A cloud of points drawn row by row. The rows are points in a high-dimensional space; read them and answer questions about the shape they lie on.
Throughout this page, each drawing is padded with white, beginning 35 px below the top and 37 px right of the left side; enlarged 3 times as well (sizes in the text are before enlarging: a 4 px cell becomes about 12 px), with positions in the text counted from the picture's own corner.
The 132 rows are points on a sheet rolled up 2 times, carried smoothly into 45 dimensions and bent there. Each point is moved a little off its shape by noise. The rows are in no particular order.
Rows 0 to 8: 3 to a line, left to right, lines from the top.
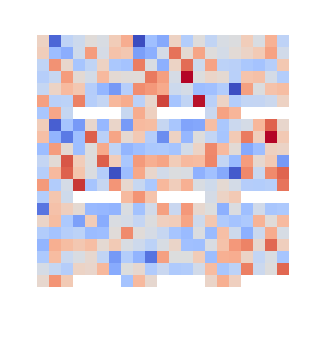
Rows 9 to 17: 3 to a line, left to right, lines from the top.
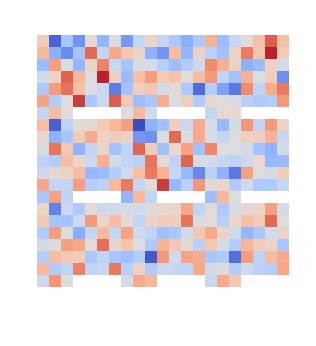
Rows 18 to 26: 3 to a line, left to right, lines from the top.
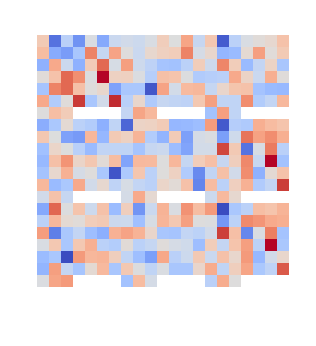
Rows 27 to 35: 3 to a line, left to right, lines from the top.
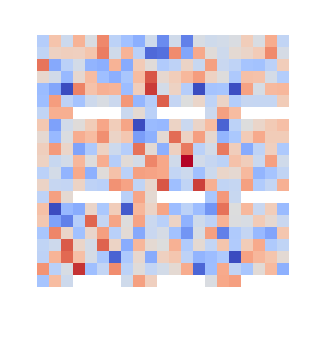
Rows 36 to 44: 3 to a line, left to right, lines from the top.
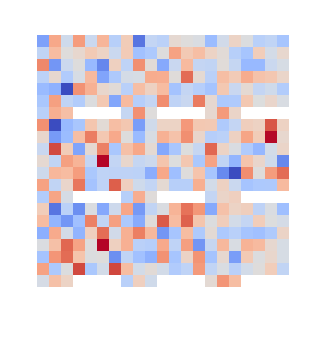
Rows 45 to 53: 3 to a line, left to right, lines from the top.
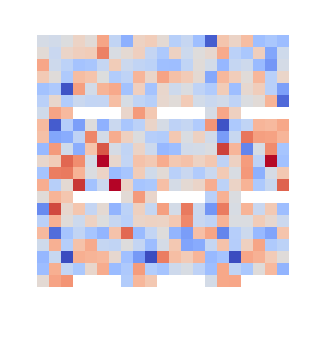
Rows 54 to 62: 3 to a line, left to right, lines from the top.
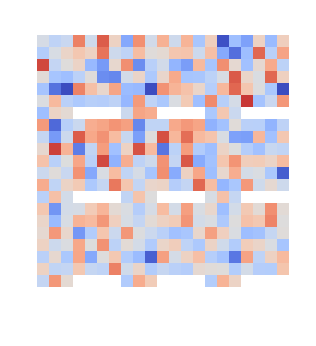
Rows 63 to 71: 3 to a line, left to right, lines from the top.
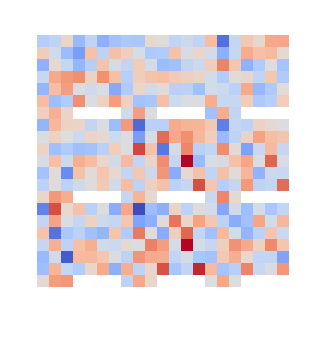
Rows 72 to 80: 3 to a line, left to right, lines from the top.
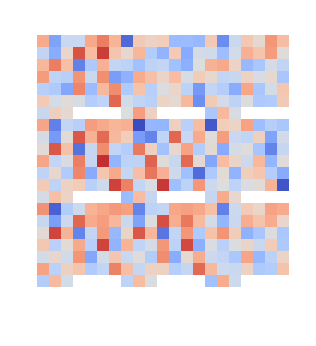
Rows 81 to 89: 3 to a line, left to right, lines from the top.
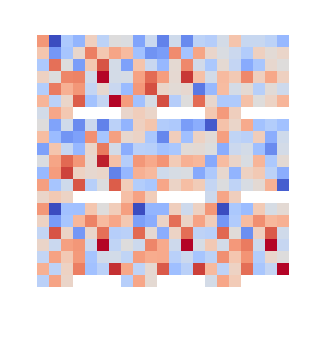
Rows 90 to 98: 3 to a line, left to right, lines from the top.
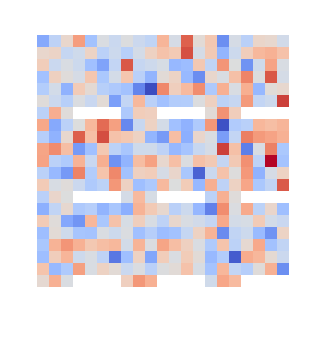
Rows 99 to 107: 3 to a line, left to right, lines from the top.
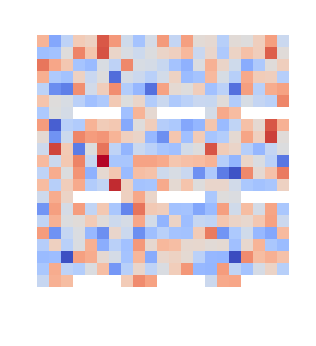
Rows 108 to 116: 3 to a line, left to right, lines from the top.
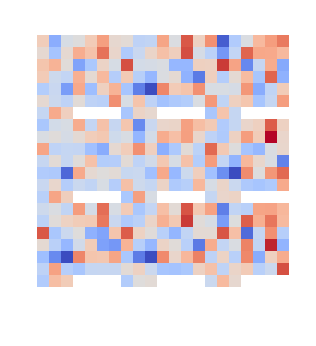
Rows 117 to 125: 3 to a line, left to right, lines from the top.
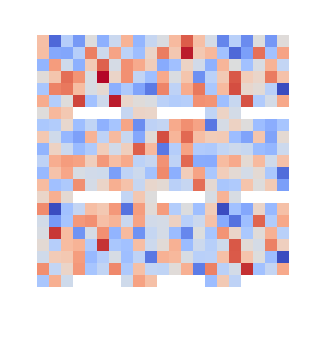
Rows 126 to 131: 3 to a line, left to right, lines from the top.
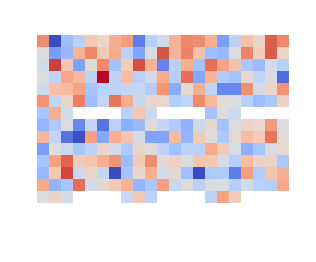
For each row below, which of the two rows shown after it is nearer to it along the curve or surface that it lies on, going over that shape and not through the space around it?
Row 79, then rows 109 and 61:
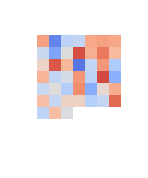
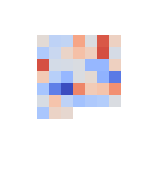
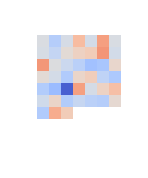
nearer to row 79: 109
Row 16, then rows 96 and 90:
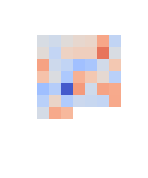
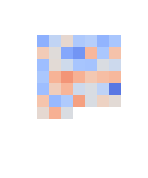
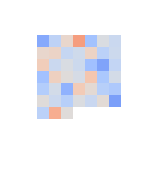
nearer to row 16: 90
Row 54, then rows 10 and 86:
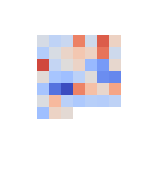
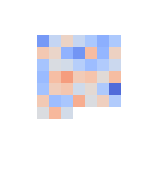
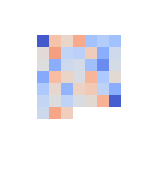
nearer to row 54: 86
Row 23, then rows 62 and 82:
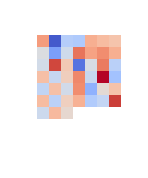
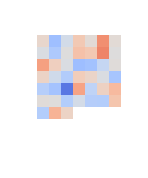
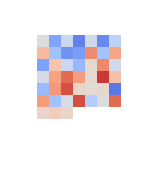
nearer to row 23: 82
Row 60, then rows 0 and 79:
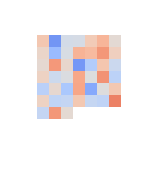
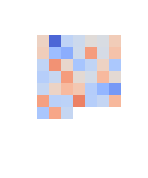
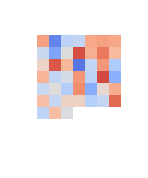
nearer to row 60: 0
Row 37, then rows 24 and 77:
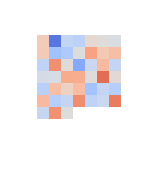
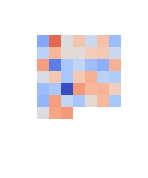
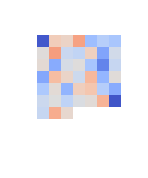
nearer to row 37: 77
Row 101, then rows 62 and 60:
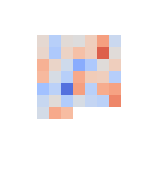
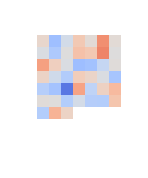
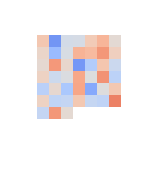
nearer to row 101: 62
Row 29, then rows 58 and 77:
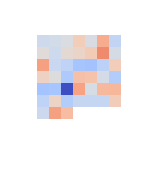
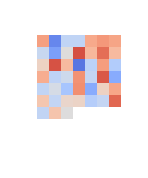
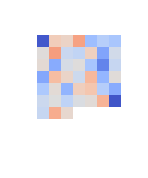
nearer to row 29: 77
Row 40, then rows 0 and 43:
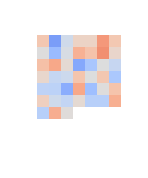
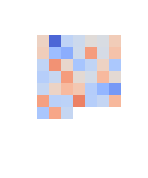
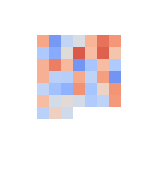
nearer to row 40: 0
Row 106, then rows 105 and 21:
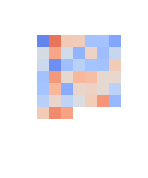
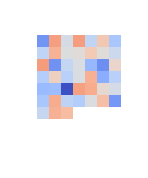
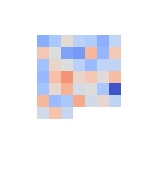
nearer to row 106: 105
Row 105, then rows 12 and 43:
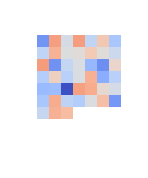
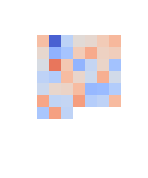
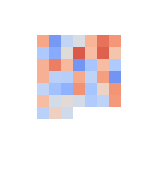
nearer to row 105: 43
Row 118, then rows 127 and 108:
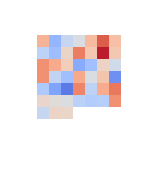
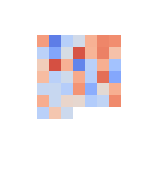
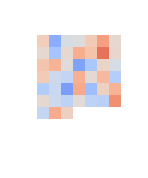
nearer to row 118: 127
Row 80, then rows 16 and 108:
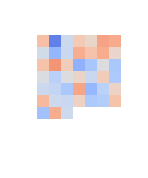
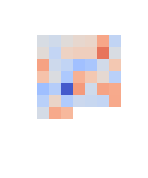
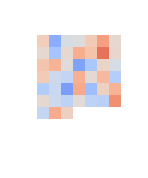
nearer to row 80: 108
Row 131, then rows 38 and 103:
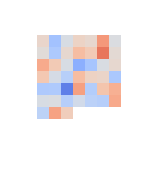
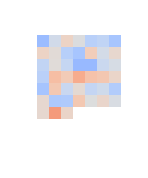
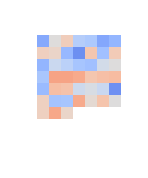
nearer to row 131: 38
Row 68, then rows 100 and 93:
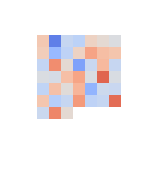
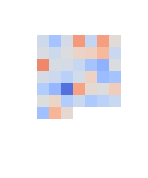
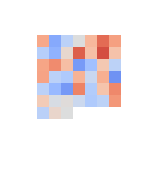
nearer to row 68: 100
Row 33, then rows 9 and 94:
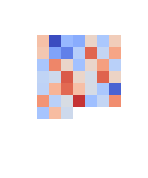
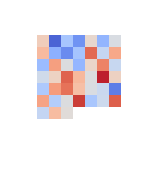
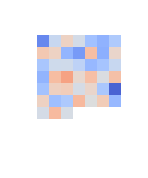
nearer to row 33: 9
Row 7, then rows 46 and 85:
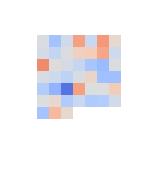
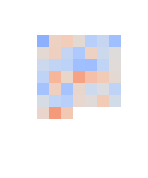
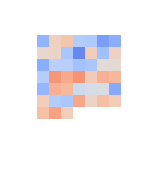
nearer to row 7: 46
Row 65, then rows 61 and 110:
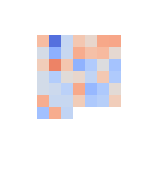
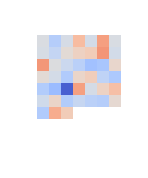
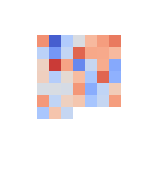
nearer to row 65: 61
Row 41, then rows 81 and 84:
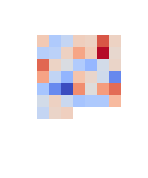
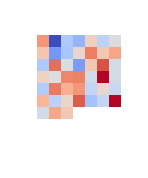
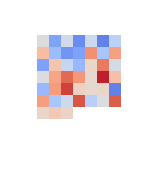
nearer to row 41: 81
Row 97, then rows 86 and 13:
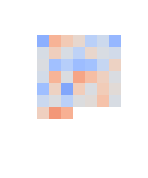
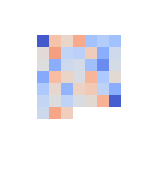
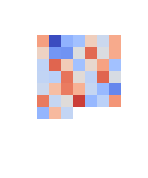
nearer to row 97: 86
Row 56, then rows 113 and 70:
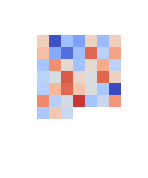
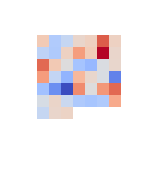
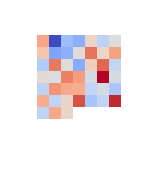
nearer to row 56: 70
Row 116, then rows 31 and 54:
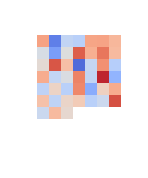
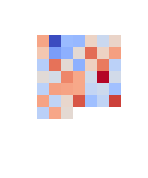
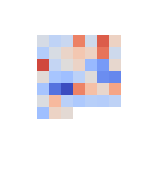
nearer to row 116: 31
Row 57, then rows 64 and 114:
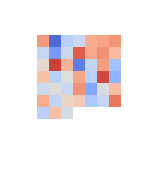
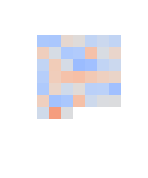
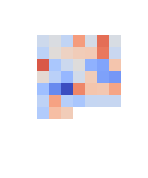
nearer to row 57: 114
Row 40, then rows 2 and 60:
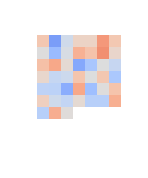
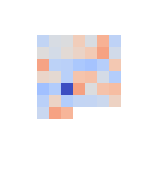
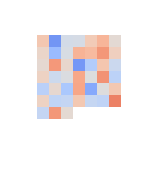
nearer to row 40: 60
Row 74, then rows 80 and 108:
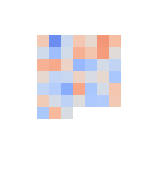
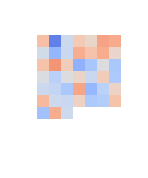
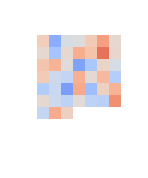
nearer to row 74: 80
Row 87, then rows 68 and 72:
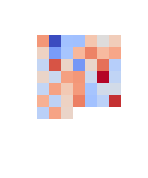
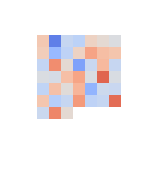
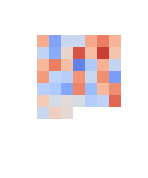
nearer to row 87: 72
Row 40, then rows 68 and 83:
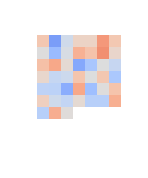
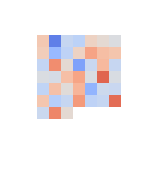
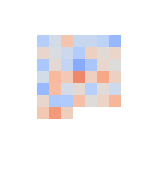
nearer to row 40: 68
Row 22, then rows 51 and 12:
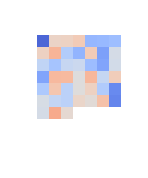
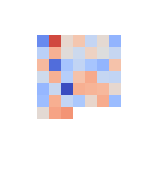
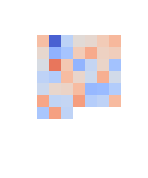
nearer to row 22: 51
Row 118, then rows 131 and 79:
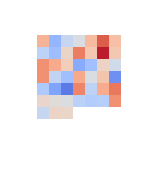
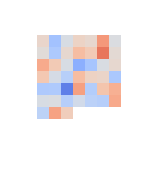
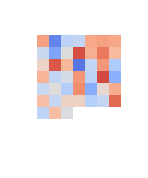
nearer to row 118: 79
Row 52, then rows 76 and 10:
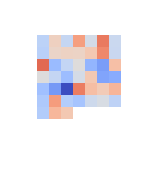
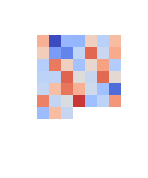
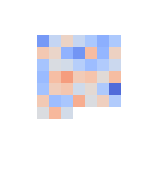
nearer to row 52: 10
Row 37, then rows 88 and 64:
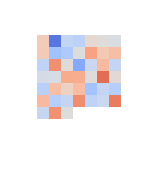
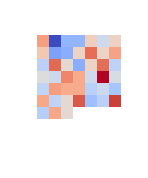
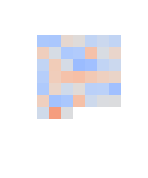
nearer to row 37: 64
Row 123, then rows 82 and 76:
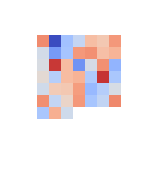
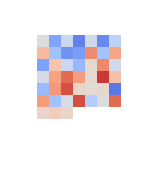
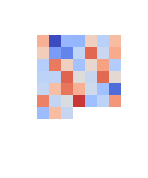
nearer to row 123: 76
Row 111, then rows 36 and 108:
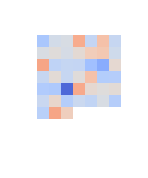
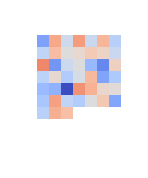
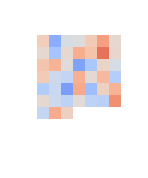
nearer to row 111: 108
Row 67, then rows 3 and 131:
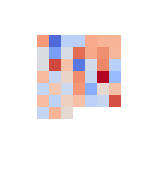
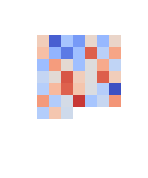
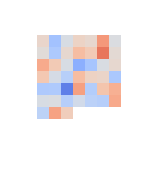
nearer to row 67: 3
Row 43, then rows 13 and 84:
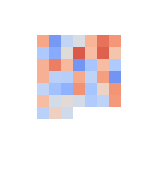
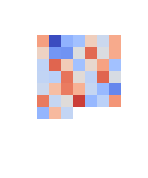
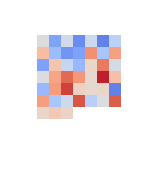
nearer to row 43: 13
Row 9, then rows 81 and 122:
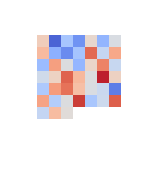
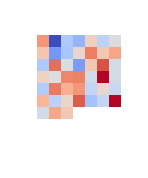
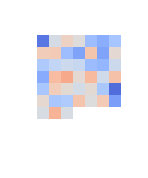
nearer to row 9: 81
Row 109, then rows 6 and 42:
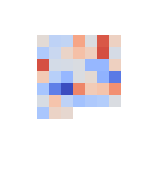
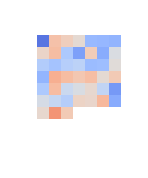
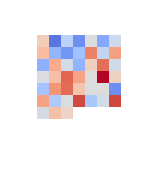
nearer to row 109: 6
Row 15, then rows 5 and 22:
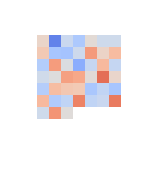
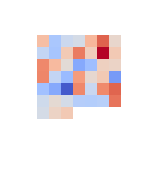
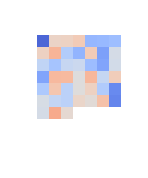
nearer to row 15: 22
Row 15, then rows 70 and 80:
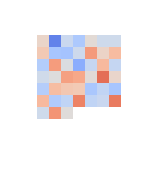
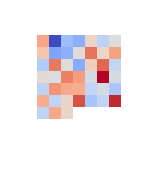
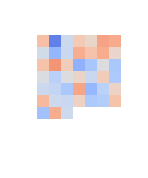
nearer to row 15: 80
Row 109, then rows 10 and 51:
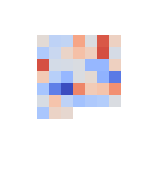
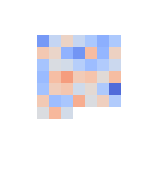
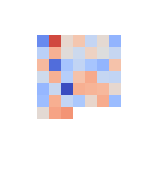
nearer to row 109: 51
